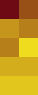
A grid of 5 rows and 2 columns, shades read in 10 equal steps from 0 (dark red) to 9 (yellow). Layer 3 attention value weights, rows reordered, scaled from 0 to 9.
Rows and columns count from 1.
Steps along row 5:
same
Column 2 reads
3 5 9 7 8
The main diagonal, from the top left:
0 5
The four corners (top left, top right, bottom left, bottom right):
0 3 8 8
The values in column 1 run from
0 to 8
